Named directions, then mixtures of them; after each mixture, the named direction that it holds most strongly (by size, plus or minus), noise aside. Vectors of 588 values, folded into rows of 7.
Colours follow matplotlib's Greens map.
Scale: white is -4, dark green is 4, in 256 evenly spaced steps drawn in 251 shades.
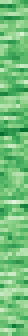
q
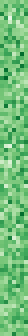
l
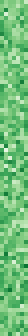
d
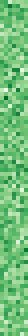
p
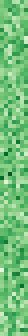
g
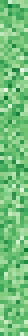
p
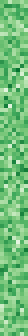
p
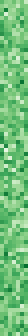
d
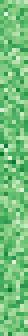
d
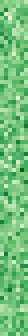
d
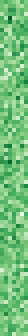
l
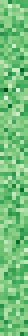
p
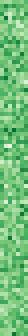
l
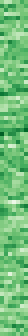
q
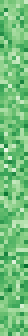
d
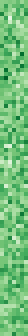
l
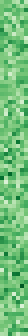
g
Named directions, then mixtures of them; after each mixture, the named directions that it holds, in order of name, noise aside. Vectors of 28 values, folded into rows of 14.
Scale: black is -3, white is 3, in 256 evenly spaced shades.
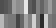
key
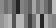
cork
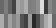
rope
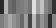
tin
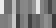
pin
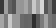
rope, tin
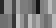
pin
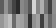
cork, tin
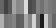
key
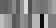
cork, key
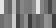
pin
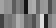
key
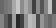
cork, key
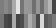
cork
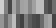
pin, rope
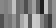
rope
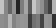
cork, pin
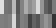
pin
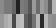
cork
